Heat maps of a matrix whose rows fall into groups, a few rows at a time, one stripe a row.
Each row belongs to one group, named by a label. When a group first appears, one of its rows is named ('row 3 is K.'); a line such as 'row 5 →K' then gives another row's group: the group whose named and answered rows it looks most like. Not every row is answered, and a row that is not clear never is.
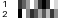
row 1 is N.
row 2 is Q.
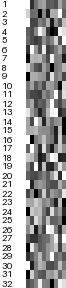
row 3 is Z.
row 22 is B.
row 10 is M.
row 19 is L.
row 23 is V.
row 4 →N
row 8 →Z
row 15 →V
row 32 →N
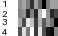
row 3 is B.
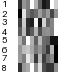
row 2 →Q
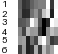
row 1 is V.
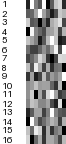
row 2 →N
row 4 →Q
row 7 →N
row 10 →V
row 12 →V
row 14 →Q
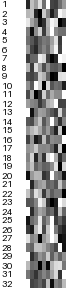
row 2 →Z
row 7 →N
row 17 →V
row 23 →N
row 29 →Z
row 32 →Z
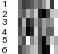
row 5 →L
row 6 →N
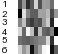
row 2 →Q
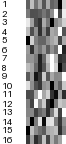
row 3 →Z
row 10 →Z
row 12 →L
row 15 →Q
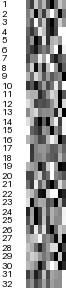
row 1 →L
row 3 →L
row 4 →N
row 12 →M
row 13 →V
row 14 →M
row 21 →L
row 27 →V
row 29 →V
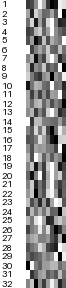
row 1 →N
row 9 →Z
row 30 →Q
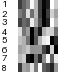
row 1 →N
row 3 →N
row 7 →M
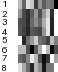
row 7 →N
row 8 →Z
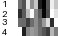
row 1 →L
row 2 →N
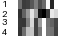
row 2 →N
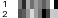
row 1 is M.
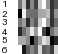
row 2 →Q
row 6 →Z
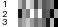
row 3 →V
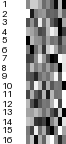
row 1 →V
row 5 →Q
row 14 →M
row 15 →L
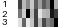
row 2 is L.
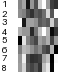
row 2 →M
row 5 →Q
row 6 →V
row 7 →M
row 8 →M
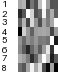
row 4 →Q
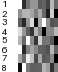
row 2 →V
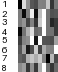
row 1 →Q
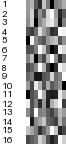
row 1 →Z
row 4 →N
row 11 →N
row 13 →L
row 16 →N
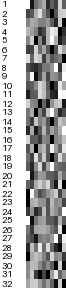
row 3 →V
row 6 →L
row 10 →N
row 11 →N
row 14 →L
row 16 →Z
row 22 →Q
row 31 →M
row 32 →V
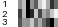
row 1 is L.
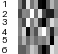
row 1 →L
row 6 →N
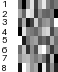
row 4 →Q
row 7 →V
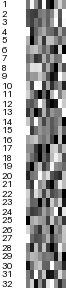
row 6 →V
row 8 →V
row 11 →M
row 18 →M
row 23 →M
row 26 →Z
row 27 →Z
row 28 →L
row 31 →L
